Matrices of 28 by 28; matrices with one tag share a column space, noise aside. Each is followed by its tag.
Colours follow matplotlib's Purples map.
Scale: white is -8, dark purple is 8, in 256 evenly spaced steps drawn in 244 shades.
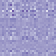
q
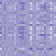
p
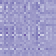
p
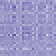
p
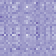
p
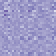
q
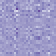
q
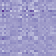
q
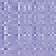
p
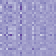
p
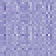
p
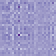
p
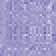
p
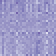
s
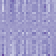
s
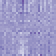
s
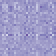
p
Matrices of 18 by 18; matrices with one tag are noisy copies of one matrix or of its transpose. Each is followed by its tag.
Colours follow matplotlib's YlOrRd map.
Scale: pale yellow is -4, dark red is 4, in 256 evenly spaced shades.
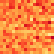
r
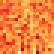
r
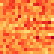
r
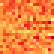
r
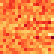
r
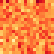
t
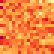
t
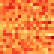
r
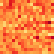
r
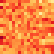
t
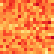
r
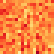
r
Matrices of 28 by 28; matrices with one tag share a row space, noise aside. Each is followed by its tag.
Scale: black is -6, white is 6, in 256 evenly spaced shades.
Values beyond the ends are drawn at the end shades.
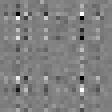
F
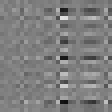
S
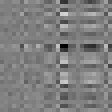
S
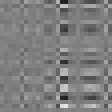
S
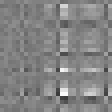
S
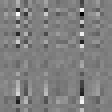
F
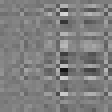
S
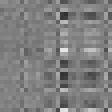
S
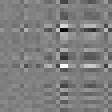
S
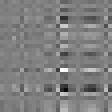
S
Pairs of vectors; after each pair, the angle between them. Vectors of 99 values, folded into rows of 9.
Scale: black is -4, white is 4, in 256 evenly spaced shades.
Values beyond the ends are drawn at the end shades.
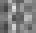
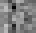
nearly opposite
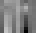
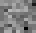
partly aligned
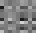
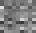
nearly opposite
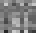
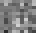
nearly parallel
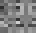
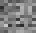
nearly parallel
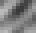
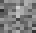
partly opposed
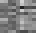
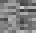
nearly opposite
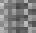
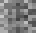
nearly parallel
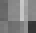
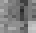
nearly opposite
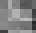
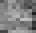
nearly parallel
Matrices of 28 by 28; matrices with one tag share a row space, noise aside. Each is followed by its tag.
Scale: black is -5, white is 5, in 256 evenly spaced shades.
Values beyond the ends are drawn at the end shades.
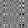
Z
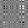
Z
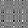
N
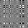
Z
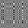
N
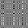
N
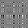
N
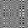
Z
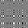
N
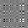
Z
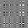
Z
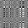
Z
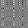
N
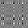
N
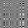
Z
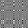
N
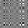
Z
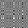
N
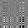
Z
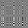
N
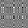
N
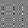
N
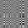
Z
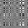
Z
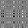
N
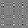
N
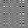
Z
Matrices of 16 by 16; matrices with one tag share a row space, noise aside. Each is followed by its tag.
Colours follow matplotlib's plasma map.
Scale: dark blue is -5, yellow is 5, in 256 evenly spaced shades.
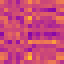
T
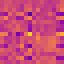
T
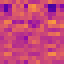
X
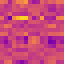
X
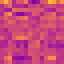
X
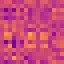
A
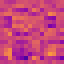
X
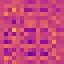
A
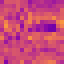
T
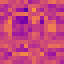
X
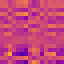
X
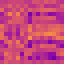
T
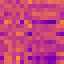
T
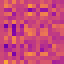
A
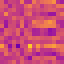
T
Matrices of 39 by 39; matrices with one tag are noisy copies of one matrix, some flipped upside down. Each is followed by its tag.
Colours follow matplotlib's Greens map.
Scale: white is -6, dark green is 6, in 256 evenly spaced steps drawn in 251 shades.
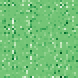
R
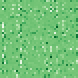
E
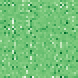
R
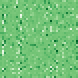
E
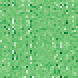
R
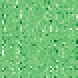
E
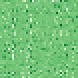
R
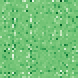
R
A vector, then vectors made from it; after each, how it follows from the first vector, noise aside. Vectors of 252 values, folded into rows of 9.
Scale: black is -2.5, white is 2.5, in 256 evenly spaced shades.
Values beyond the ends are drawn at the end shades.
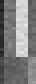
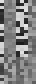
sign-scrambled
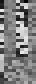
sign-scrambled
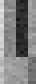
negated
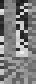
sign-scrambled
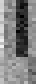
negated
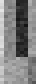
negated
